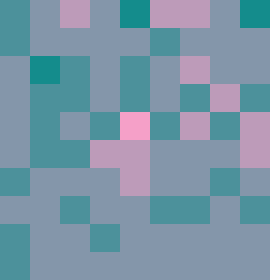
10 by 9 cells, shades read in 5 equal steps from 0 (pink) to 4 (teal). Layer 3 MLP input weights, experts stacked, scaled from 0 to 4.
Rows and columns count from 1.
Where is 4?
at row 1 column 5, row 1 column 9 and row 3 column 2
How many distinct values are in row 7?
3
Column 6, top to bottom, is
1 3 2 2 3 2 2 3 2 2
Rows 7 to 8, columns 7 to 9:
2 3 2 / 3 2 3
